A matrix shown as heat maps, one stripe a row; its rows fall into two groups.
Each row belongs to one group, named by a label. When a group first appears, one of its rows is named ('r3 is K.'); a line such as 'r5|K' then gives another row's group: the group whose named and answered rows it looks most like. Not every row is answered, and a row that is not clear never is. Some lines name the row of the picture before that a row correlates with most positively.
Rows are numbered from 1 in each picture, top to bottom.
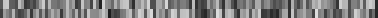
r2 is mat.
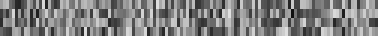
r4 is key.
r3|mat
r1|mat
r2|key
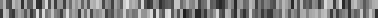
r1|key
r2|mat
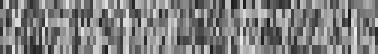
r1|mat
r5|mat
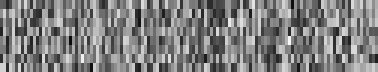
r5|key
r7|mat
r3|key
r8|key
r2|key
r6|key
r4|mat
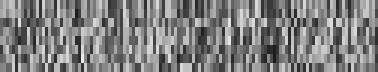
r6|mat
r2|mat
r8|key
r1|mat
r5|mat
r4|mat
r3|key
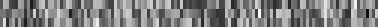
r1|mat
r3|key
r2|key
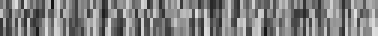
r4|key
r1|key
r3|key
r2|key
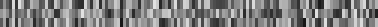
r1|key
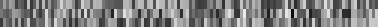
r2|key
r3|key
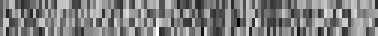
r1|mat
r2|key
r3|mat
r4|key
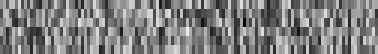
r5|key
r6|key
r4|key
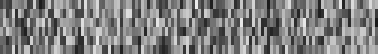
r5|key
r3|mat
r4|mat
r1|key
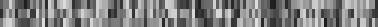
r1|mat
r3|mat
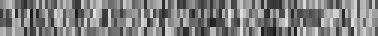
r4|mat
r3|key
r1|mat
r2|key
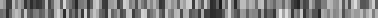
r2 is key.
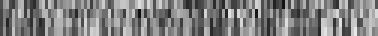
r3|key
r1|mat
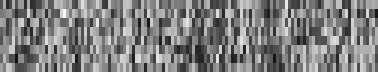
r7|mat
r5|key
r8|mat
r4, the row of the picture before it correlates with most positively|4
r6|mat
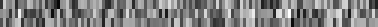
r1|mat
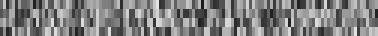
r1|key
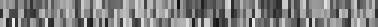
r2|mat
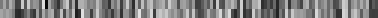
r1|mat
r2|mat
